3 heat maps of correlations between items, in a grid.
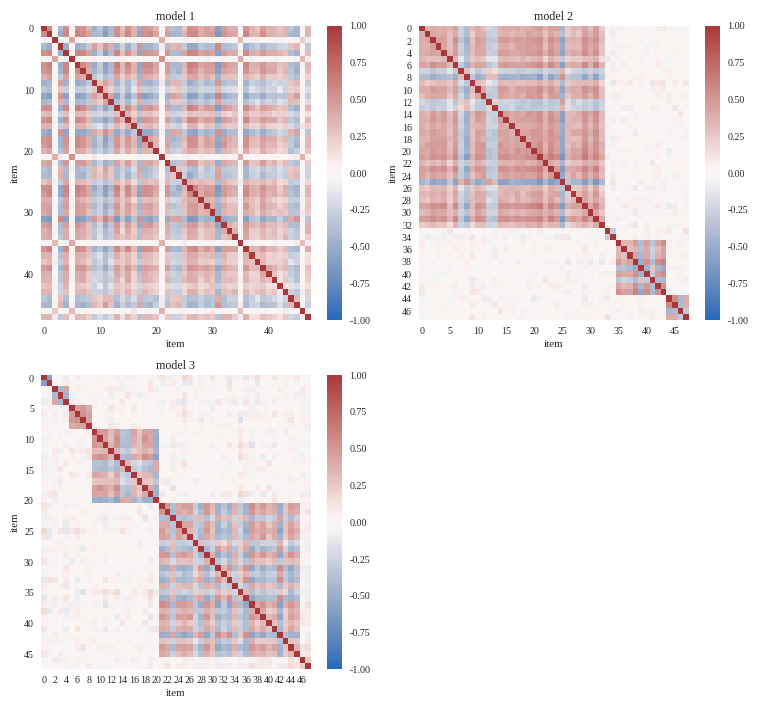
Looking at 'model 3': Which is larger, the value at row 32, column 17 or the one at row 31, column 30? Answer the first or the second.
the first
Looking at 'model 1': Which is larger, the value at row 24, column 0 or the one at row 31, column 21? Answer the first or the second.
the second
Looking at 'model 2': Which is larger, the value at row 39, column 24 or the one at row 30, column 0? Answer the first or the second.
the second
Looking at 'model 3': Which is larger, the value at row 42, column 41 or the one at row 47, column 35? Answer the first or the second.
the second
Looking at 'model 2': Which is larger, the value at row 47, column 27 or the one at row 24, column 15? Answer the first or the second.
the second
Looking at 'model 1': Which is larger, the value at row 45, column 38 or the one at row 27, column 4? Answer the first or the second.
the second
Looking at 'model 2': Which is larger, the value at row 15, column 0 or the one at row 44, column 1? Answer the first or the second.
the first
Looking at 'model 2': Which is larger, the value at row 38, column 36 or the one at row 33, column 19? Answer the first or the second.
the first
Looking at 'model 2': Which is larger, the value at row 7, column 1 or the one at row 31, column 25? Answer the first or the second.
the first
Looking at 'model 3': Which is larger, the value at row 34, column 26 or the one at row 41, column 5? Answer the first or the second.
the first
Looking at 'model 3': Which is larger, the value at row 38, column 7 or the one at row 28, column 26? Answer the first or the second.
the first
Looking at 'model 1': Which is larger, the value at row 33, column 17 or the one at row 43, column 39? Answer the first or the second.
the second
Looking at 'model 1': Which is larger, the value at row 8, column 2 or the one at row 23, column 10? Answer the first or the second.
the second
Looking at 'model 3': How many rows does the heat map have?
48
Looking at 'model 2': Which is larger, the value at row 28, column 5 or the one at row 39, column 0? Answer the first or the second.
the first
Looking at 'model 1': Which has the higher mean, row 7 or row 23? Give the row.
7
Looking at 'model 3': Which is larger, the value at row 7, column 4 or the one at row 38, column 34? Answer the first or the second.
the second
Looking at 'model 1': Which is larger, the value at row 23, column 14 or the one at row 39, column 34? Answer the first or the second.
the second
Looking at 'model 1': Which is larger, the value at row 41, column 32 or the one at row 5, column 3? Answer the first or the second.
the first
